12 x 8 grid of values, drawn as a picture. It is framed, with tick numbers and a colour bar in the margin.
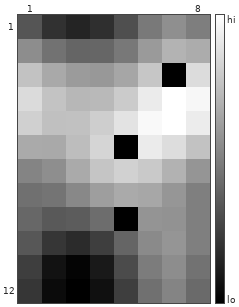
Three lone cells stand out, each far lower than its neighbours. The bottom right is the smoothest part. The ninth with the highest average is the middle right.
